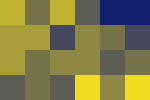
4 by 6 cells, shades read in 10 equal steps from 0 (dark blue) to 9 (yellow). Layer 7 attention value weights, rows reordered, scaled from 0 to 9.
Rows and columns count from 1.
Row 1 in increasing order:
0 0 3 4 7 7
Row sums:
21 25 27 33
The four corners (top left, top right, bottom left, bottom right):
7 0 3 9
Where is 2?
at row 2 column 3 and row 2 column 6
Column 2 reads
4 6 4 4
